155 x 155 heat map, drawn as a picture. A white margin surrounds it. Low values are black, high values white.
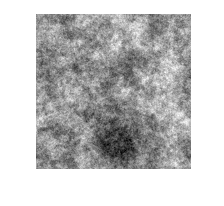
Dips: one, in the bottom middle. Odd rows or columns: none. Ninth with the lowest average: bottom middle. Ninth with the highest average: middle right.
